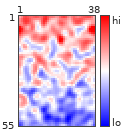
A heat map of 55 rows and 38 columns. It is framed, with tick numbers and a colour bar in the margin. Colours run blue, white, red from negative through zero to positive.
There is an overall slope up to the top. There are no lone odd cells. The bottom middle is the ninth with the lowest average. The texture is blotchy.
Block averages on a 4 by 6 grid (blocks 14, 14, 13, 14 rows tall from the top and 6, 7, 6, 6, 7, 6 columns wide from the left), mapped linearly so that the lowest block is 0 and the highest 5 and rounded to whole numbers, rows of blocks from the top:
5 5 4 5 4 5
3 4 3 3 3 4
2 2 2 2 2 2
2 1 1 0 0 1
